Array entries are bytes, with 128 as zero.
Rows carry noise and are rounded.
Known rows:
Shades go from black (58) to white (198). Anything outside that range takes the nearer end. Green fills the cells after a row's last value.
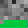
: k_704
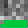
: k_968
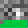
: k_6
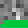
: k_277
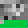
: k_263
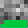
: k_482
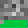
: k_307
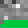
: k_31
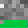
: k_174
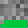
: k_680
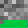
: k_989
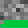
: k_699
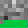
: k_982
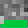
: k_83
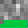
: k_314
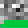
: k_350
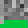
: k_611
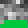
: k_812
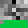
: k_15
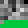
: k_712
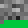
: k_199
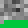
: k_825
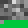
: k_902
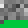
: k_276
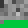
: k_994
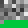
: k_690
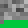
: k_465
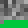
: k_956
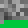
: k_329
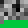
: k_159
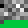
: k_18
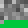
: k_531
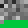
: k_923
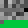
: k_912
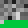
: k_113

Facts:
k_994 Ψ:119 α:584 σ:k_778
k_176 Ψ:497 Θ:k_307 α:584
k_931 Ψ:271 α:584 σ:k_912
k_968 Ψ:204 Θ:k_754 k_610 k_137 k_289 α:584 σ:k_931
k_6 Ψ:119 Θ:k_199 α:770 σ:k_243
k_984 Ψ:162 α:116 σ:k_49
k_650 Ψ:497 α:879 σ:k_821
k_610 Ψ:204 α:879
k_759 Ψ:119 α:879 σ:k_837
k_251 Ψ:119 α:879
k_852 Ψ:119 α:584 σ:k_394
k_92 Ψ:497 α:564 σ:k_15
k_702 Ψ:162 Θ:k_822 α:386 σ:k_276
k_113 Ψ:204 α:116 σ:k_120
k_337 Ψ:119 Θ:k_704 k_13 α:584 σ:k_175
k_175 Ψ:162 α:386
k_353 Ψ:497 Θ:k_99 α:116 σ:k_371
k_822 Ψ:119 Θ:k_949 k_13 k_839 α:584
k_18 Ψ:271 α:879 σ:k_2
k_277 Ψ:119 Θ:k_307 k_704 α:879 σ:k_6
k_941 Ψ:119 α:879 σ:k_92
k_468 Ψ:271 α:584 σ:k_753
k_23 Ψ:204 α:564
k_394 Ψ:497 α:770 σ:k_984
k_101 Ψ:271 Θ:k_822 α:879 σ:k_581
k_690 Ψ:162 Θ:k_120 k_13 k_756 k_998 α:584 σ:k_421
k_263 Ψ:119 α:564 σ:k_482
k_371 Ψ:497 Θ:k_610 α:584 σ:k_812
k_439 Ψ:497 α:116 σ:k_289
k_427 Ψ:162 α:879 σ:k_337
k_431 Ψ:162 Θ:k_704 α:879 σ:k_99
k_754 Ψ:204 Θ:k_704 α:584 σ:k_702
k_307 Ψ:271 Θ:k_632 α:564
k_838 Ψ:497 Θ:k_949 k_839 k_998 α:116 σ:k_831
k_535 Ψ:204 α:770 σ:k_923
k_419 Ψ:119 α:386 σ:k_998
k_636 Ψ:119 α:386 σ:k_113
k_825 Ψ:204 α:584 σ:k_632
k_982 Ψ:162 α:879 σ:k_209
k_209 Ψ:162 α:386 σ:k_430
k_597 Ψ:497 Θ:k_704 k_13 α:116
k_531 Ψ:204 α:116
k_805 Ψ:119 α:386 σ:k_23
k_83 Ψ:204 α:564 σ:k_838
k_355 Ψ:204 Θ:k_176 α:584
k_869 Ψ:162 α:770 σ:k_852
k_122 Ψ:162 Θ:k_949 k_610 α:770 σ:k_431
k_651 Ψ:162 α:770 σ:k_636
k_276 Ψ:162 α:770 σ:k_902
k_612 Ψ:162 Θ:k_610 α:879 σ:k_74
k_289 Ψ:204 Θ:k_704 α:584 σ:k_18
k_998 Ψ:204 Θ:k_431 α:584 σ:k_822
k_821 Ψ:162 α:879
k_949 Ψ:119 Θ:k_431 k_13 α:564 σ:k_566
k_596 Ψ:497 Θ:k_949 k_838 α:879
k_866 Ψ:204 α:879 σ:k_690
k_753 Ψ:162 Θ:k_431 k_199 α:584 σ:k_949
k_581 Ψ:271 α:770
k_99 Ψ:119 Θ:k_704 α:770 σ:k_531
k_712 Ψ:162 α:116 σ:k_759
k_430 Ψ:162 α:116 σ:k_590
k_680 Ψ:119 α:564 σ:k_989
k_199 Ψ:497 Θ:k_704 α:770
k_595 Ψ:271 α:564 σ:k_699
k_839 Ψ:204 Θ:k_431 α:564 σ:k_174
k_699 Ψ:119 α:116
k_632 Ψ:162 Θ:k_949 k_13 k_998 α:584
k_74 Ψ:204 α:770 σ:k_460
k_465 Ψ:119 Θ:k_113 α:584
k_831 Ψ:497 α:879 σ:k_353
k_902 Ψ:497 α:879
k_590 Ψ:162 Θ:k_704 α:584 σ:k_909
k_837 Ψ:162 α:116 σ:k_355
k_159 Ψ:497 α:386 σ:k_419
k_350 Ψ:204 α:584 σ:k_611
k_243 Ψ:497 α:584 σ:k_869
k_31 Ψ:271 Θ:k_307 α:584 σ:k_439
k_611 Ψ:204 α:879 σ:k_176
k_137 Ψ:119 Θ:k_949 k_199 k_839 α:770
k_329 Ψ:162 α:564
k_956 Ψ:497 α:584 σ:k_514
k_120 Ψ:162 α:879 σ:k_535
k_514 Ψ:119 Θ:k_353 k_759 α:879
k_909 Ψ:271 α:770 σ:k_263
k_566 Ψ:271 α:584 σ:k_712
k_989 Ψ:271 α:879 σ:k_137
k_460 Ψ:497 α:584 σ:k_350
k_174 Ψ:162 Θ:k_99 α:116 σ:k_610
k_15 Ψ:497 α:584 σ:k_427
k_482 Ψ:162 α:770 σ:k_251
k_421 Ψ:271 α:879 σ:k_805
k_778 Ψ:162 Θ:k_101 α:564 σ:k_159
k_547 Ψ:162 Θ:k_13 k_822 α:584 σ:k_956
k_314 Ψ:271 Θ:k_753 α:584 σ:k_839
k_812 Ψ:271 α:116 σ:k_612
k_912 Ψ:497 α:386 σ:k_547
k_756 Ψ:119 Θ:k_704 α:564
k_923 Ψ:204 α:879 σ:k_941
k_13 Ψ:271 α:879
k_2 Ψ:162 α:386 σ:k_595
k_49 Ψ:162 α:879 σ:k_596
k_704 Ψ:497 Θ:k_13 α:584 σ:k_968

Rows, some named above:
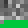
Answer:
k_968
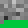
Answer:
k_982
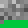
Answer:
k_702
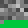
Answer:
k_439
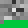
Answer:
k_337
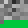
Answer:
k_753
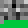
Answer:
k_394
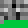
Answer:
k_394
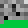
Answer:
k_49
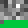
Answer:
k_931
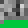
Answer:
k_778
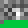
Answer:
k_6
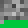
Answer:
k_307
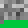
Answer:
k_632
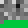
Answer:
k_251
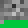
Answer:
k_307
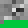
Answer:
k_337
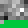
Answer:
k_430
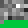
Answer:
k_595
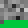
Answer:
k_581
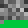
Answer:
k_439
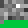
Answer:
k_595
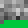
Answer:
k_482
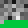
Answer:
k_113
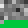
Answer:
k_531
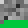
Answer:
k_431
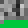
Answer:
k_778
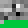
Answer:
k_984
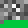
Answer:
k_120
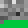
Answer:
k_821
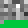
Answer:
k_852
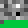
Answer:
k_547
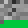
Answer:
k_753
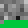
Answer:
k_176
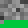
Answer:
k_699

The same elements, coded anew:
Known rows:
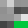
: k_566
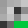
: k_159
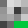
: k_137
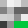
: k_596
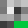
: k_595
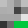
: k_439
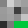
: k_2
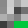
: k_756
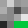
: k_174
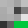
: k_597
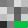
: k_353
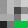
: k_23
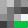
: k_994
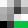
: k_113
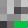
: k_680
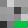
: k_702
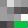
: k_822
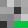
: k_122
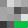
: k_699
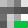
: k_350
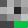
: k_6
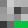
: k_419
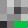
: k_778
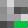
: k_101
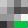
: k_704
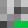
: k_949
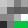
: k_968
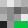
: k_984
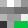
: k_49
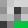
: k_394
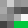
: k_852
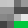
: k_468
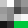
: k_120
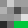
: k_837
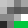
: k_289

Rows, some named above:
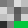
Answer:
k_353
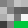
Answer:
k_371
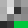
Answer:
k_92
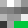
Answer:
k_49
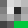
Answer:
k_581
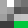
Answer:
k_941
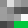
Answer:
k_822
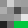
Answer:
k_837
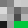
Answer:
k_83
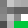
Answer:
k_612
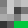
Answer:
k_263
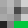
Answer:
k_839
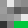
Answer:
k_431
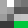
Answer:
k_941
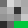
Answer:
k_482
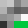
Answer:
k_866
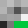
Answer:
k_531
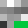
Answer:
k_49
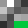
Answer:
k_427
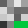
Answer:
k_831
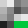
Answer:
k_923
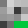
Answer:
k_99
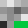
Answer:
k_984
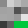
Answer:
k_699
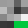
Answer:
k_243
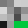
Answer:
k_83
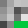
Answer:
k_812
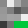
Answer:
k_821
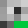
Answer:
k_199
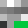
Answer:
k_49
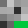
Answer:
k_869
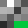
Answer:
k_175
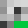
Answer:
k_394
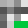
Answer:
k_611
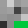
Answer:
k_209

